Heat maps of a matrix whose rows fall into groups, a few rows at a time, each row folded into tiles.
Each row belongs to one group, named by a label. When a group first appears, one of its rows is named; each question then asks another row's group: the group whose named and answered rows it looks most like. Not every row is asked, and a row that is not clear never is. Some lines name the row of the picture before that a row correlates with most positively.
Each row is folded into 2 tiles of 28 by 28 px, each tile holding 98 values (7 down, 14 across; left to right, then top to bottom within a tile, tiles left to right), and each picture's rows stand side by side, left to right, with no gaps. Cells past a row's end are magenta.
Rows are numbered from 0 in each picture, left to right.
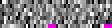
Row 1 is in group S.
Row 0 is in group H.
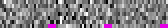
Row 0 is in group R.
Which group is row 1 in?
H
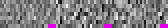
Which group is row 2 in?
R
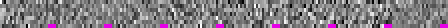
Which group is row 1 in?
H
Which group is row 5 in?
H
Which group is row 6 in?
S
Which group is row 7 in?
R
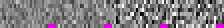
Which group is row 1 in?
R
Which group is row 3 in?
S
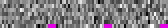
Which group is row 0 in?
S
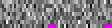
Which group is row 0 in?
R
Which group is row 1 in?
R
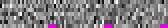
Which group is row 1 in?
S
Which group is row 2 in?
H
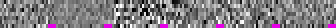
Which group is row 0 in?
S
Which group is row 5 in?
R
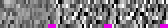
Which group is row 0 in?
R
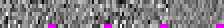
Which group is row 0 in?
S
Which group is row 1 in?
S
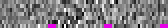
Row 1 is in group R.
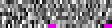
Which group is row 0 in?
R
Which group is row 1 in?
R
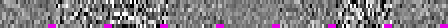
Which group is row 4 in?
H
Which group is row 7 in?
S
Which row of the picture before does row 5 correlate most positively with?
1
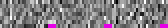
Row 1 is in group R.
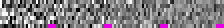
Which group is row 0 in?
H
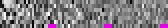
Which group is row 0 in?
R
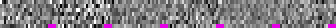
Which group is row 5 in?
S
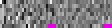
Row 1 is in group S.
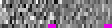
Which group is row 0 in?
H
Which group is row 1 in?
H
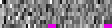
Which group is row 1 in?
S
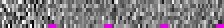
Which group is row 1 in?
S
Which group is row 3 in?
R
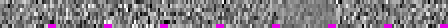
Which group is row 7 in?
S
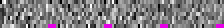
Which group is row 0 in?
H
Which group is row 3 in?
H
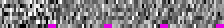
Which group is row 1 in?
H
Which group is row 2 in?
R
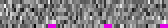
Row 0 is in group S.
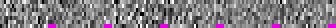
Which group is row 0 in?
S
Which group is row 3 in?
H
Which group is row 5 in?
H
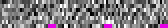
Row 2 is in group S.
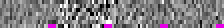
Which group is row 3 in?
R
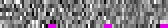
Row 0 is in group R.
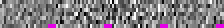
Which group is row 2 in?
H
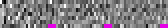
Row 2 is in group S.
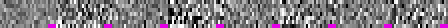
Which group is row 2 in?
R
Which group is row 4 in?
R
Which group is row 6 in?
H
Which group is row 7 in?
H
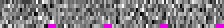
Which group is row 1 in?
S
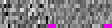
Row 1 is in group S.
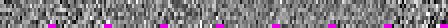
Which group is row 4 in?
R
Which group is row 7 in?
S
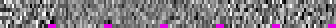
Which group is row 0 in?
R
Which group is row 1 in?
S
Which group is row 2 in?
H
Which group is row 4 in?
S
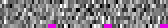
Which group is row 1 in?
S
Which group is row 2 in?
S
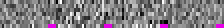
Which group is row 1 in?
H
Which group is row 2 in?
S
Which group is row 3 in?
H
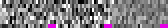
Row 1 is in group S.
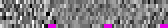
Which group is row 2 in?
S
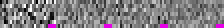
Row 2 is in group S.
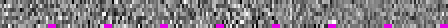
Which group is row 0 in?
S
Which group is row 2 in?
H
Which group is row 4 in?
R
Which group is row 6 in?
R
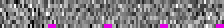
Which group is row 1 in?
S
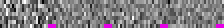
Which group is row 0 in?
S
